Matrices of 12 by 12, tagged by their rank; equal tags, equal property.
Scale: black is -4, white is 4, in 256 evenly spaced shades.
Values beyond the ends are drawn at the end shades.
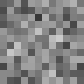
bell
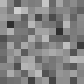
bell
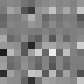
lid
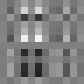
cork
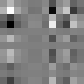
cork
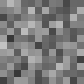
bell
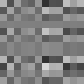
cork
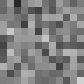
bell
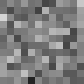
bell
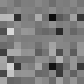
lid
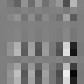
cork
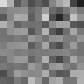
lid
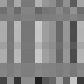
cork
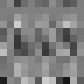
lid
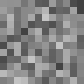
bell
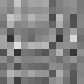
lid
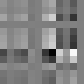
cork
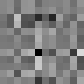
lid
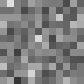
bell
